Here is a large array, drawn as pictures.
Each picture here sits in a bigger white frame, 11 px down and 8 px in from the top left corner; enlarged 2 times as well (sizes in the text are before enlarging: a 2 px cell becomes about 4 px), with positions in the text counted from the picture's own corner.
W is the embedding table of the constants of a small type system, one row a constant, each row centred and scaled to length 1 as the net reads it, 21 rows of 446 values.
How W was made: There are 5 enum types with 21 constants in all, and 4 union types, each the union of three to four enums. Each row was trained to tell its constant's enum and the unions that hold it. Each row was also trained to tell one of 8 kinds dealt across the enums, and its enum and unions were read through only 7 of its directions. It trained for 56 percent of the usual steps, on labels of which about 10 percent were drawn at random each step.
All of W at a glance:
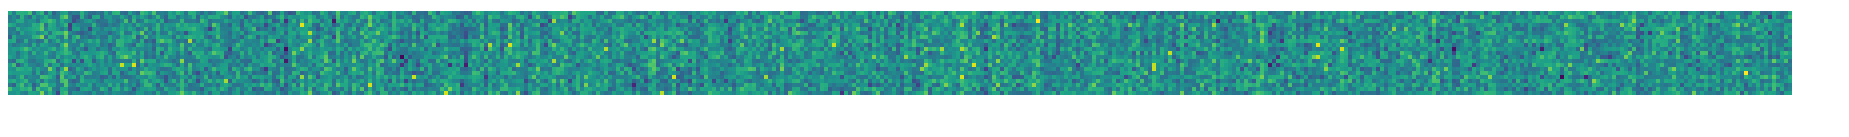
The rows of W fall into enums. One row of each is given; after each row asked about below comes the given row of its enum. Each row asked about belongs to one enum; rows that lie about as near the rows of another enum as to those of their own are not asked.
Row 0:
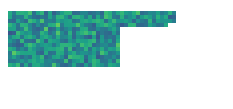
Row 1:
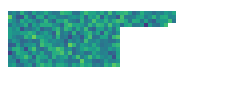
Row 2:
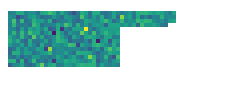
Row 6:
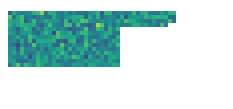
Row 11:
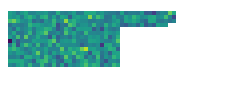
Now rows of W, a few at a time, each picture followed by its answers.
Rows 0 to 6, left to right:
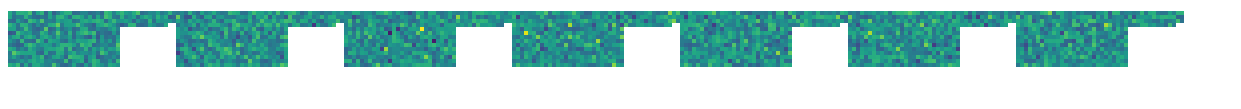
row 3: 6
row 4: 6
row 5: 1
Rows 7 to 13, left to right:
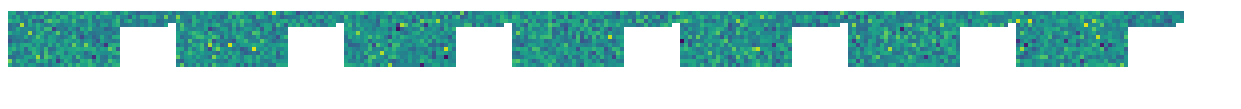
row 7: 11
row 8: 1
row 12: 2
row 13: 11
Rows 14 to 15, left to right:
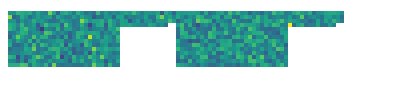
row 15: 0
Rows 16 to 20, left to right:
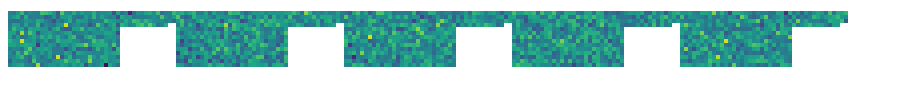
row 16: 2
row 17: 0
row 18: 2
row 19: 0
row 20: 6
